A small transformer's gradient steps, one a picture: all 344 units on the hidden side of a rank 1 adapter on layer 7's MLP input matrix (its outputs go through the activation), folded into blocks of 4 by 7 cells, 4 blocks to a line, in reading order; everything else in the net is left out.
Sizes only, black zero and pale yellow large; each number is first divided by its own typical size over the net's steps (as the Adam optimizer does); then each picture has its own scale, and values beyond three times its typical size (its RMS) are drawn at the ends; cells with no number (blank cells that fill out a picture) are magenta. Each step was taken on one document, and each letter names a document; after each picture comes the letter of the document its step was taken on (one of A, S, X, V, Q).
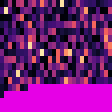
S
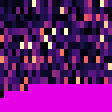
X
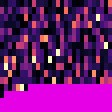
X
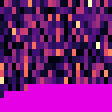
S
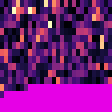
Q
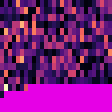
S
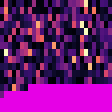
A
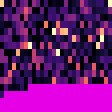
X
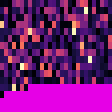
A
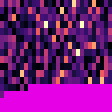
Q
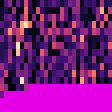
S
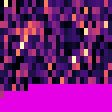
A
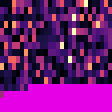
A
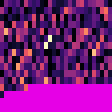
S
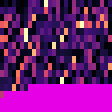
A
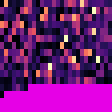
A
